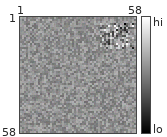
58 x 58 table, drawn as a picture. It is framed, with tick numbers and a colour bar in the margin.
An odd patch, rougher than its surroundings, sits in the top right. There is no overall slope. Neither half mirrors the other. The top right is the roughest part. A few values lie far out on both sides of the bulk. No regular stripes run through it.
